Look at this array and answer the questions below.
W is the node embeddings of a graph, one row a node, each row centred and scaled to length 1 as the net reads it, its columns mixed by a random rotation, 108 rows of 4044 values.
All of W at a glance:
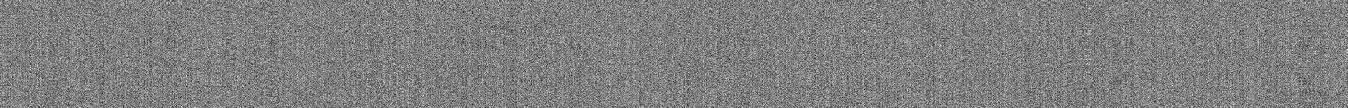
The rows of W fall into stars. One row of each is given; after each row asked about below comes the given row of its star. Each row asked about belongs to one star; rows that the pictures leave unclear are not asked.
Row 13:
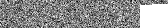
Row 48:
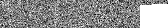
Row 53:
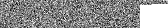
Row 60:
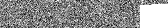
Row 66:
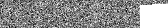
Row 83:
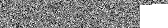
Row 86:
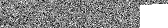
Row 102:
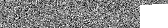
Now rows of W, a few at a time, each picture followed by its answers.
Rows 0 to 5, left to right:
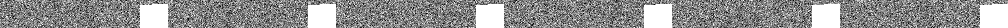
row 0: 83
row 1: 83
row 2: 53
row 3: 53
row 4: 102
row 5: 86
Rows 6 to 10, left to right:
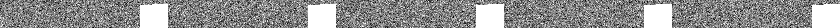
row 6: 66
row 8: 13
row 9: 48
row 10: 53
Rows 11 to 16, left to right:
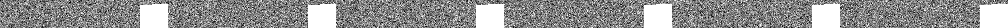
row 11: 66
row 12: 66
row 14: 66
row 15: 60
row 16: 13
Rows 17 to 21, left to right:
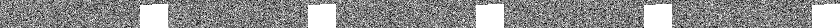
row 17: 53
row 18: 66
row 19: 83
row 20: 53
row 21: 66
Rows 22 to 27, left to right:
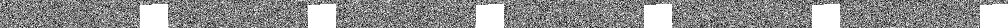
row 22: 83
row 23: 66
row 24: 86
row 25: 60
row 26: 48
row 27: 66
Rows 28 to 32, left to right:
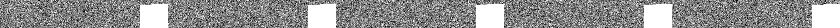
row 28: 86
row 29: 102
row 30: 13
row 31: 13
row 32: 60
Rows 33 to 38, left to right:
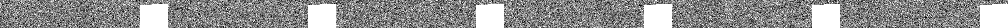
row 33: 86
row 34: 13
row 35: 66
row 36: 53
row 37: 48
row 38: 102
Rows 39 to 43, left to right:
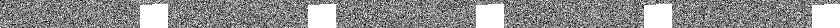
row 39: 66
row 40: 83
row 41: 102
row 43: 66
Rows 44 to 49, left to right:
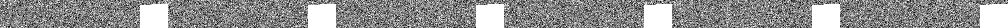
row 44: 60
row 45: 60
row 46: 48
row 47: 83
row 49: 13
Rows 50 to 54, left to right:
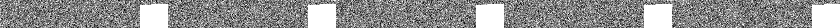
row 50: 60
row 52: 13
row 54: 60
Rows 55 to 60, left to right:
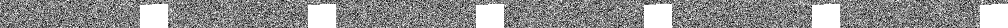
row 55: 86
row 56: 53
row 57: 102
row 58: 13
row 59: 86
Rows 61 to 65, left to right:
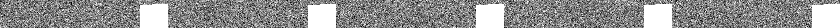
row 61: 66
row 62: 60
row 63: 86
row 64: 86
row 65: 102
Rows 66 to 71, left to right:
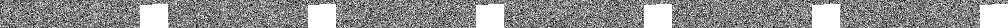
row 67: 48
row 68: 53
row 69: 102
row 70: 13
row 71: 66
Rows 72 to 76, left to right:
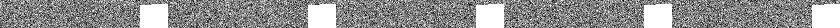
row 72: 86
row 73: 48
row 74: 53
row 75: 60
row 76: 60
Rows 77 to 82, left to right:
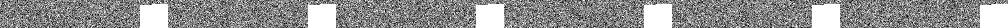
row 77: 60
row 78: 83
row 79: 86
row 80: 60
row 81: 60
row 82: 102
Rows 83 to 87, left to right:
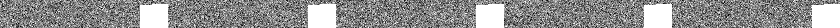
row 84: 60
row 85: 66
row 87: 53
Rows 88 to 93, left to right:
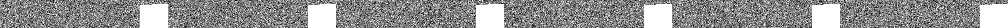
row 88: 102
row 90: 13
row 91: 48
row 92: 48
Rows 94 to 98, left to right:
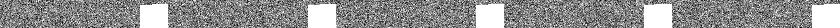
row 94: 102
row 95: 48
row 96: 66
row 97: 13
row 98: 48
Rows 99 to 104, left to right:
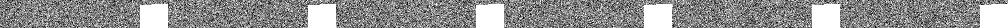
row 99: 13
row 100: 53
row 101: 48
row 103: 60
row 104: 13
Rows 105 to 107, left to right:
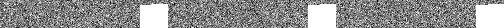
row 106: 83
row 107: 83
